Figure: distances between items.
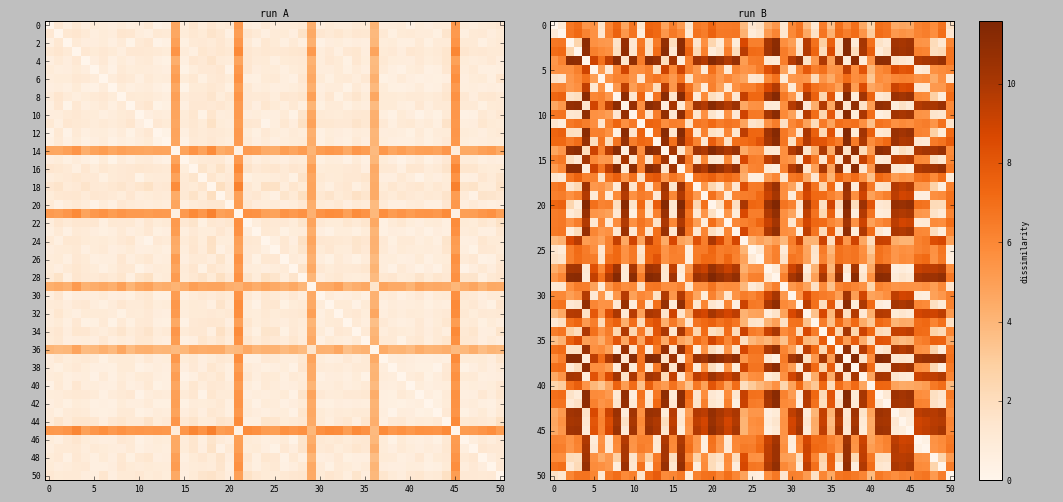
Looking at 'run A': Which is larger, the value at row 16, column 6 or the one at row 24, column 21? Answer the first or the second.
the second
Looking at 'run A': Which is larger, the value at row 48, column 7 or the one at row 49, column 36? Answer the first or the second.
the second
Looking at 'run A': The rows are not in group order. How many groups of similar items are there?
3
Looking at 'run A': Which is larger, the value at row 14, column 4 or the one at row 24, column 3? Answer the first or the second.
the first
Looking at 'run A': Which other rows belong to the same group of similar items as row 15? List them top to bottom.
0, 1, 2, 3, 4, 5, 6, 7, 8, 9, 10, 11, 12, 13, 16, 17, 18, 19, 20, 22, 23, 24, 25, 26, 27, 28, 30, 31, 32, 33, 34, 35, 37, 38, 39, 40, 41, 42, 43, 44, 46, 47, 48, 49, 50
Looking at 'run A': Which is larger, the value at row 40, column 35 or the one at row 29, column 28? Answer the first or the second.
the second
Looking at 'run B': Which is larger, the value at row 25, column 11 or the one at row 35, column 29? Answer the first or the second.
the second
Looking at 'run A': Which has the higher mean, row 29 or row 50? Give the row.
29
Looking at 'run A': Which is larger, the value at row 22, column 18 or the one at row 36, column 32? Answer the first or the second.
the second
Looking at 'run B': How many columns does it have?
51
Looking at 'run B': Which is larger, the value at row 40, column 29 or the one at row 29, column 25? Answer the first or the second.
the first
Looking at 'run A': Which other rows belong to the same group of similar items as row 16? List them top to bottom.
0, 1, 2, 3, 4, 5, 6, 7, 8, 9, 10, 11, 12, 13, 15, 17, 18, 19, 20, 22, 23, 24, 25, 26, 27, 28, 30, 31, 32, 33, 34, 35, 37, 38, 39, 40, 41, 42, 43, 44, 46, 47, 48, 49, 50
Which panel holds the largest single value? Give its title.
run B
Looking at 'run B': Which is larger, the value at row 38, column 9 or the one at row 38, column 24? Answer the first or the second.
the first
